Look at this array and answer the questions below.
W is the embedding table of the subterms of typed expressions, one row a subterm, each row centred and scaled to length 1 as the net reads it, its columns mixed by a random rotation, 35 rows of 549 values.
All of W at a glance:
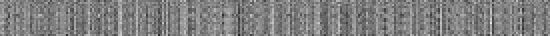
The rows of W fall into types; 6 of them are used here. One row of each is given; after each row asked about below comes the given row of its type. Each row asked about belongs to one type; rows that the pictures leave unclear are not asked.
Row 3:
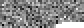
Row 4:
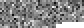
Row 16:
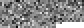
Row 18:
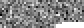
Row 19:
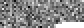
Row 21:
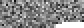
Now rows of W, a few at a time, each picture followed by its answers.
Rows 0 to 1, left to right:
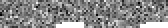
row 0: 18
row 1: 4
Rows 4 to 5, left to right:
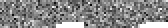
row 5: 19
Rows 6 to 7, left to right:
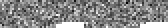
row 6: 3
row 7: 16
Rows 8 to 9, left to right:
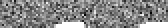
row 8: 21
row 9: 18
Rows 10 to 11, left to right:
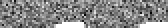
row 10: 21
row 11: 18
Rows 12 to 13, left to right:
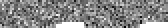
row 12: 3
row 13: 3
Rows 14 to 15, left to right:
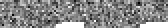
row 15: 4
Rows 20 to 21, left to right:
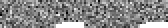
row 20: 18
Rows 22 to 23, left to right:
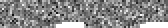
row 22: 4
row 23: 3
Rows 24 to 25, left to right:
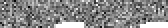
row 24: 19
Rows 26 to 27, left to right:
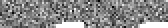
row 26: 21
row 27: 19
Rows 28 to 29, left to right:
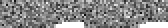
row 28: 21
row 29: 18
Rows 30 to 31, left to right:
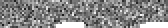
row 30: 19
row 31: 3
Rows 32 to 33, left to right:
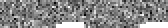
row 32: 4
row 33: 18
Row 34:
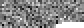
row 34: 3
